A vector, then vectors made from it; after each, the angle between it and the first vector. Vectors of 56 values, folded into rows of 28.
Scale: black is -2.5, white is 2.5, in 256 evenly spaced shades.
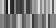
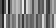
partly opposed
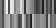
nearly opposite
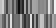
partly aligned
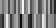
partly opposed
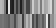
nearly parallel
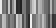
partly aligned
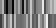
partly aligned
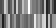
partly opposed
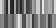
nearly parallel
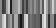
orthogonal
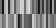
nearly opposite
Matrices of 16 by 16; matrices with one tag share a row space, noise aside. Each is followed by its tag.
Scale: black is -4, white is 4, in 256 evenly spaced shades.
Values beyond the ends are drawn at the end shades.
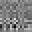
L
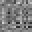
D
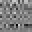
L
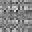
L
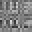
L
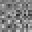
D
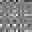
L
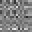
L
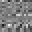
D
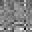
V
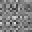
L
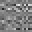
D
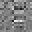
V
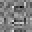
V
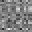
D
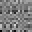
L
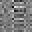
V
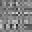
L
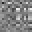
D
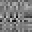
L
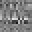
L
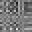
L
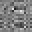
V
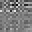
L
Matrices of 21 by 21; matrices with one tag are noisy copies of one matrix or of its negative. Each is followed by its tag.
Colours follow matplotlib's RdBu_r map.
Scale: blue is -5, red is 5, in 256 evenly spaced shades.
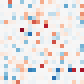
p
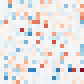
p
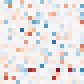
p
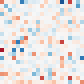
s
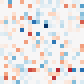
p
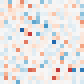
p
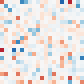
s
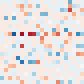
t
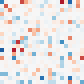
s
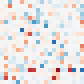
p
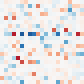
t
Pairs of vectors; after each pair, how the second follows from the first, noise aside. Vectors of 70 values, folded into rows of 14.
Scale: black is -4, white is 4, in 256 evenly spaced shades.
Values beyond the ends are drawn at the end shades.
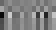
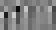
wrapped around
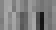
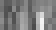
negated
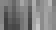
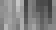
reversed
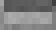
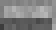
reversed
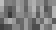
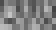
negated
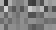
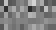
negated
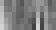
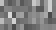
shuffled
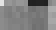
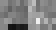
wrapped around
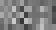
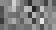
reversed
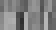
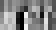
scaled up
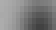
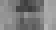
wrapped around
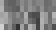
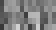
negated
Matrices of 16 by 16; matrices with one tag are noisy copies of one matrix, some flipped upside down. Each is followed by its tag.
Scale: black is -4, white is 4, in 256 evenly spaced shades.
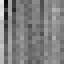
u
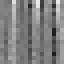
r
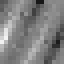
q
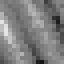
q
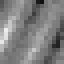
q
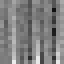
r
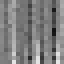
r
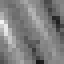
q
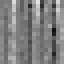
r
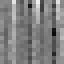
r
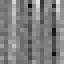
r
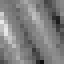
q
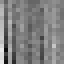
u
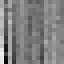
u
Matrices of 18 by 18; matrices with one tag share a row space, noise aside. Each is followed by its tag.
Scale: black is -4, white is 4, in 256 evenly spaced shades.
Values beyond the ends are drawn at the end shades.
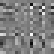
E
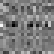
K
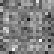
K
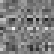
K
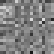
E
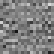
K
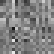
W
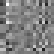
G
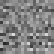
K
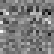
K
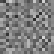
G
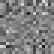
G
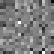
E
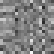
E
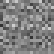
K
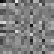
E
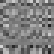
K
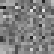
E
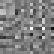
E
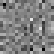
E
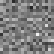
K
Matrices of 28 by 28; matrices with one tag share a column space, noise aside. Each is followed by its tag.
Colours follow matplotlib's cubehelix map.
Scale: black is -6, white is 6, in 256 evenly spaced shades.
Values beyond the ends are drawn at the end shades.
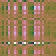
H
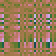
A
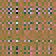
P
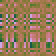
A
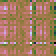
H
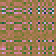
P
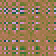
P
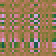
A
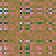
P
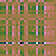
H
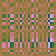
A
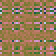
P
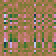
A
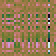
A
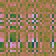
A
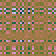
P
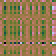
H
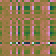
H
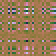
P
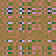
P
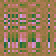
A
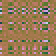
P
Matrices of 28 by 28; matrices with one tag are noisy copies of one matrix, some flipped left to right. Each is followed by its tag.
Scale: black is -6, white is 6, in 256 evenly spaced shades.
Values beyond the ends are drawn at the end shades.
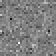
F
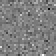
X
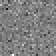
X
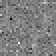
F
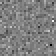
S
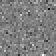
X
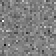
S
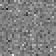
X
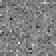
F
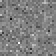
F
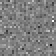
S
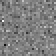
S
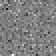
X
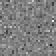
S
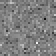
F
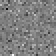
X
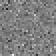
X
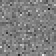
X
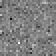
F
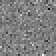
X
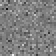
X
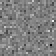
S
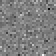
X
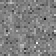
F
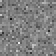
F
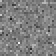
F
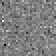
S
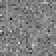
F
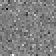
X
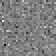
S
